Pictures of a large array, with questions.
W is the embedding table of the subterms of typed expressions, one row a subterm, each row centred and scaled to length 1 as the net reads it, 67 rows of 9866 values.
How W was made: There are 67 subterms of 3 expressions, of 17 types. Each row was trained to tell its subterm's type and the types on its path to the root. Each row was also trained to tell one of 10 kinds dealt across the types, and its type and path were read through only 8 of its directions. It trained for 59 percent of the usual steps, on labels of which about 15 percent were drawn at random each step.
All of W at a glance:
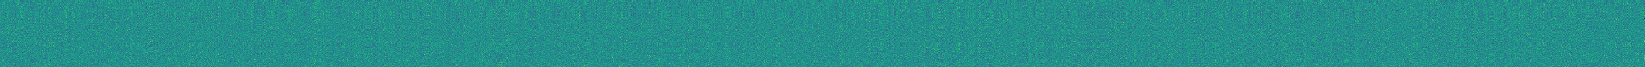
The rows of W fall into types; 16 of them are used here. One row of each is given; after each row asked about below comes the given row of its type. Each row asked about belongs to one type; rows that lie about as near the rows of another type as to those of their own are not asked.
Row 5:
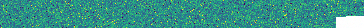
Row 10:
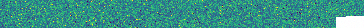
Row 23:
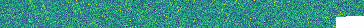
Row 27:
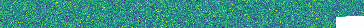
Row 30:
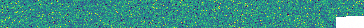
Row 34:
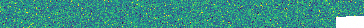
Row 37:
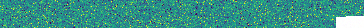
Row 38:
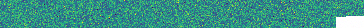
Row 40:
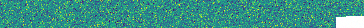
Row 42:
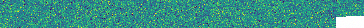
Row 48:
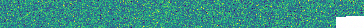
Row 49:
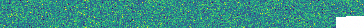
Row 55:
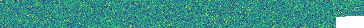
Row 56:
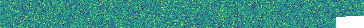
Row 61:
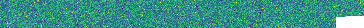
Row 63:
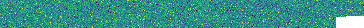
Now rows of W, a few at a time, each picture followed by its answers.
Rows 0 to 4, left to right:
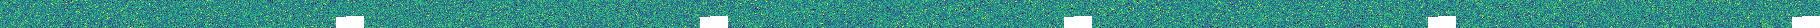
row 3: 37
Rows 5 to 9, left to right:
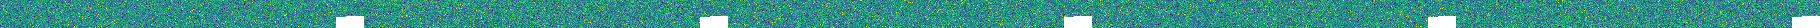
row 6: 48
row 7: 37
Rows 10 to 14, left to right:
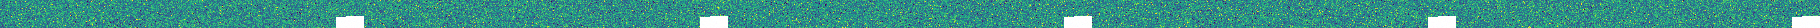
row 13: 37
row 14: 49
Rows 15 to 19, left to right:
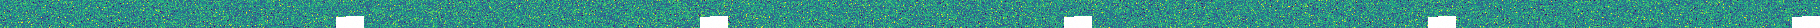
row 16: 61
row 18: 5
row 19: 30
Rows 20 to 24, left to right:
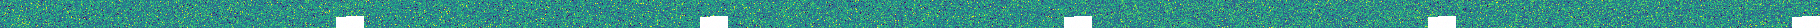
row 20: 38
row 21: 49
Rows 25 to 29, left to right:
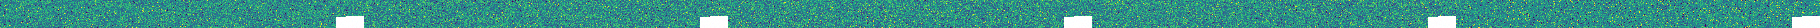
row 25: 23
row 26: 63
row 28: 48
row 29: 34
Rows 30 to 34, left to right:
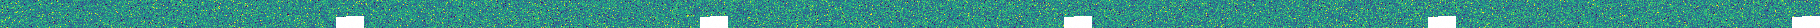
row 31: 23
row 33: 38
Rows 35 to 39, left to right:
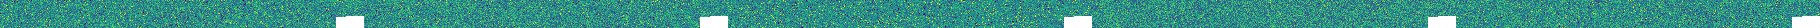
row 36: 48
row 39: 49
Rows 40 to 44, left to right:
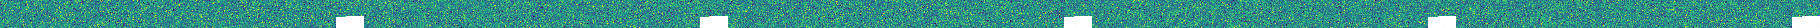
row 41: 63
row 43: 49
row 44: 42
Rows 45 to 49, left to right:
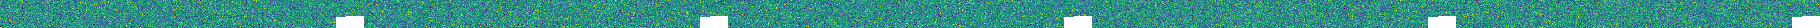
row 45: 61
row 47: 30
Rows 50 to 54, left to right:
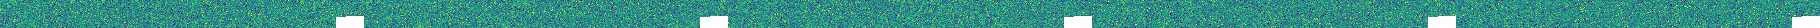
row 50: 34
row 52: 34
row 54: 38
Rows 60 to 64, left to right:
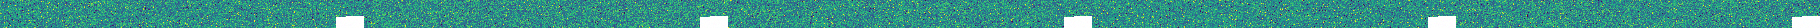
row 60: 61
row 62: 42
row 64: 42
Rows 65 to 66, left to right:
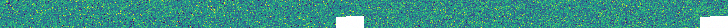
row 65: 27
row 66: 34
